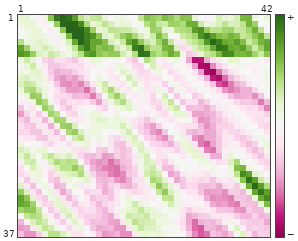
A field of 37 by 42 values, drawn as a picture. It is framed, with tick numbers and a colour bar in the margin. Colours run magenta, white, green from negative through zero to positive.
Seam: horizontal, 20% of the way down, the top part higher. Grain: diagonal, down to the right. Average level on the scale: 50%.
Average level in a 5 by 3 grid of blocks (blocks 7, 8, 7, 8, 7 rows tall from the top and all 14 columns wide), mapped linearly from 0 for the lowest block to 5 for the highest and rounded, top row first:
545
120
210
212
220
